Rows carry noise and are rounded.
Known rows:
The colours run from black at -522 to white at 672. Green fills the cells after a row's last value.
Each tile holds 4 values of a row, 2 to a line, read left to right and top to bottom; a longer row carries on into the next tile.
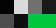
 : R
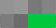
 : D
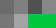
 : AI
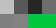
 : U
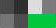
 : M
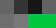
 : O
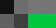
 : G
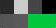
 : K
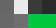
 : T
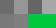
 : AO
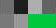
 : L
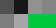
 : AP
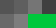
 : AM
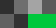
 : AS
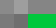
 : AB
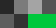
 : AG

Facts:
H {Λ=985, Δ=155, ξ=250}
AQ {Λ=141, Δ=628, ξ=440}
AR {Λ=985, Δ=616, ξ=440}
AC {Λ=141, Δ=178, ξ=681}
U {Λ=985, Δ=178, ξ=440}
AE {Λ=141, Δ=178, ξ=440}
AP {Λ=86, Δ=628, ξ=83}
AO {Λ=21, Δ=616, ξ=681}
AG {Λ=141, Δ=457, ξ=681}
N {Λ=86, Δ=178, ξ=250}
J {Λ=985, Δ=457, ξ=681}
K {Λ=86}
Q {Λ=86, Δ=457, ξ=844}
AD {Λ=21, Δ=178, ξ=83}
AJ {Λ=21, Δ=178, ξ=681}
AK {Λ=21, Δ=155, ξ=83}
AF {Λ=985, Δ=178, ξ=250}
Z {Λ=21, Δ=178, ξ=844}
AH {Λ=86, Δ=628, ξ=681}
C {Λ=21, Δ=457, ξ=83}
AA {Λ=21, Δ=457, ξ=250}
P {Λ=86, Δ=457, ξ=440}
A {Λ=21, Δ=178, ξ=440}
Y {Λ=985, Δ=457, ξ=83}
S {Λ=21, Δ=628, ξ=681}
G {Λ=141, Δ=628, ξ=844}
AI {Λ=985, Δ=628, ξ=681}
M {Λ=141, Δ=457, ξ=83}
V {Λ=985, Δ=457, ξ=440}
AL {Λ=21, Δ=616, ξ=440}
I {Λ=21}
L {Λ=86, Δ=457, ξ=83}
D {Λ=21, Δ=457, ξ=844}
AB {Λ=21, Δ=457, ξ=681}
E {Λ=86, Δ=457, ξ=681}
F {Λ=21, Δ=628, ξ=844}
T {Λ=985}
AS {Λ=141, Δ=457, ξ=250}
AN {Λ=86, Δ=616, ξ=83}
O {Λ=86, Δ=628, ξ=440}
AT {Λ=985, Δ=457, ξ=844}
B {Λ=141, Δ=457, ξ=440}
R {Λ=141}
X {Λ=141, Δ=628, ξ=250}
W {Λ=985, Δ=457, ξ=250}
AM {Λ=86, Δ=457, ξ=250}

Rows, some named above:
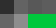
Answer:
AH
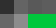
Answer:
AH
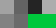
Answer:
AL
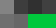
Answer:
P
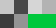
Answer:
AK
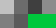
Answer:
A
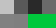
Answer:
V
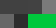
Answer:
AQ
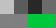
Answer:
V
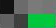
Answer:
G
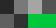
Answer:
AG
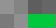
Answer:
AT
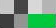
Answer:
AK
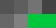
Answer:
N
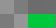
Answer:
W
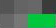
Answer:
Q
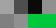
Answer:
AR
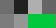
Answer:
L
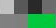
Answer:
V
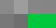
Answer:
AB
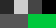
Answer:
K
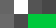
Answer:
I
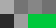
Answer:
H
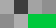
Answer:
Y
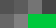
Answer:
N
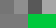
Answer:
F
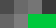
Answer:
E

